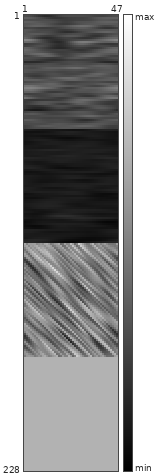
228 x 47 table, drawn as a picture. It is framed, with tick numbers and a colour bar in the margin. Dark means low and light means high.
It is made of 4 by 1 panels. Panel 1,1: low, streaked across. Panel 2,1: very low, streaked across, faint in contrast. Panel 3,1: middling, slanting down to the right, strong in contrast. Panel 4,1: high, flat.
